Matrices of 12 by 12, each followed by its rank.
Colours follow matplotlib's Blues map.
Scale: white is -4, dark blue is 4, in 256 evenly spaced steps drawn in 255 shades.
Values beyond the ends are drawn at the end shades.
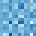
two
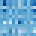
two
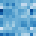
two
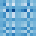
one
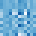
two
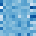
two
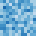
full rank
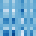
one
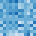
two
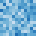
full rank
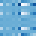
one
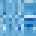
two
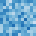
full rank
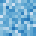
full rank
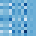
one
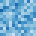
full rank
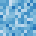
full rank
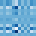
one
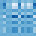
one
